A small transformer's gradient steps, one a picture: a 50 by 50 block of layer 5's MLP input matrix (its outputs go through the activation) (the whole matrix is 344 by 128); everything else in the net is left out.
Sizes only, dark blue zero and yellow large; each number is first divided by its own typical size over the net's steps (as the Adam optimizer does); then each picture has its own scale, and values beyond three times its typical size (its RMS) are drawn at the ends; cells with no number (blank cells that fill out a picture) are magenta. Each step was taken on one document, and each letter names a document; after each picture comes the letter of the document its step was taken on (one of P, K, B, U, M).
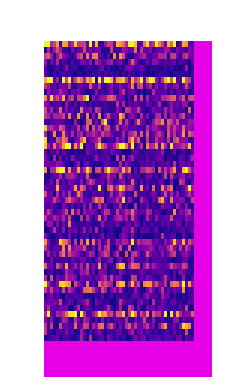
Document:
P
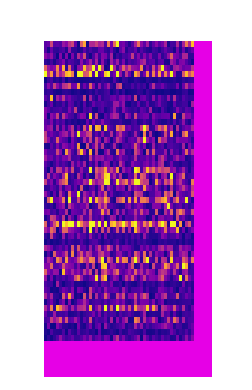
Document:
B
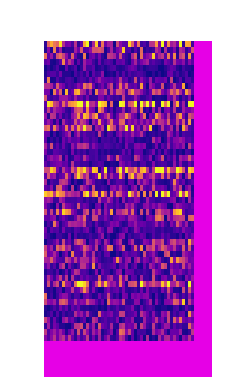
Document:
P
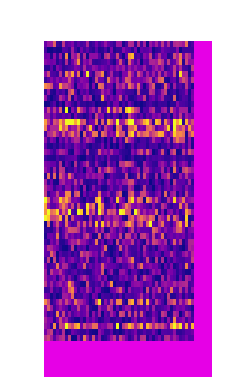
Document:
P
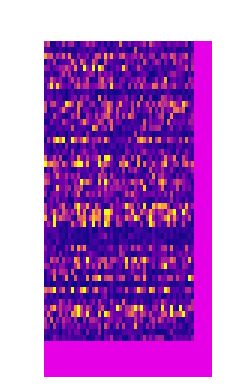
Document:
B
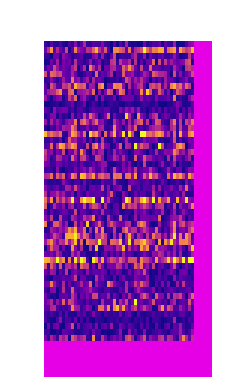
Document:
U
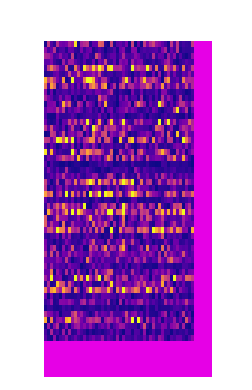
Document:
B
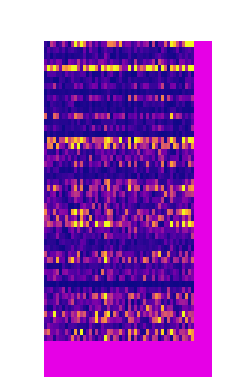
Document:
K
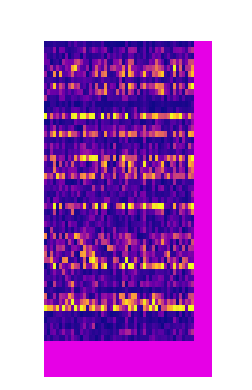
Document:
U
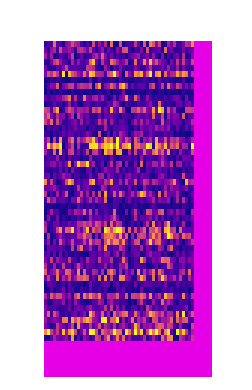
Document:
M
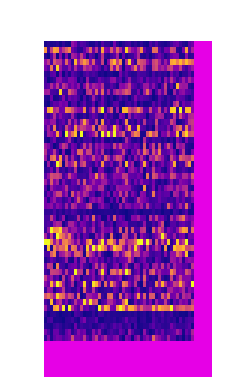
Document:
U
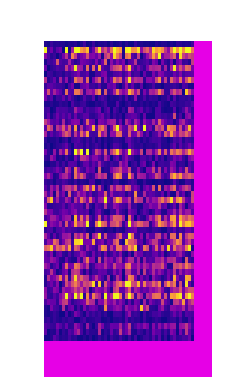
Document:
U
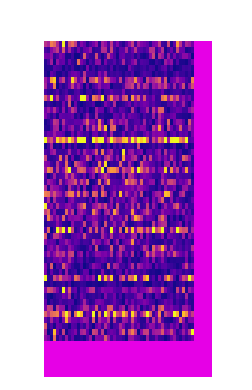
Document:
B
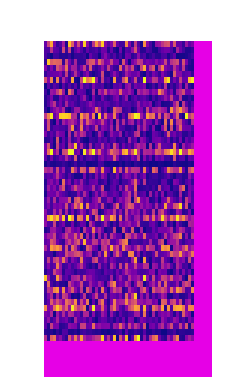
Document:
U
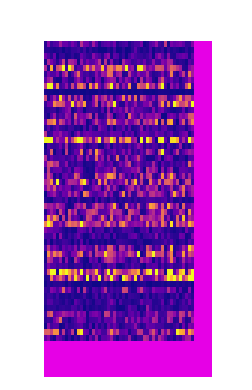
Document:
K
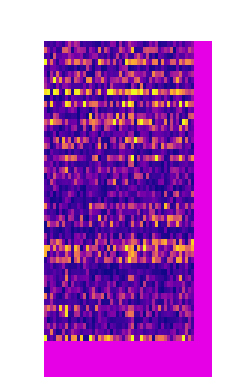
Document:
P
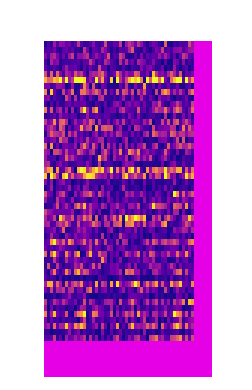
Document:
P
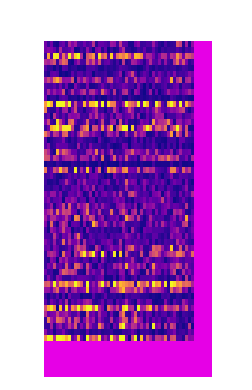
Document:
P
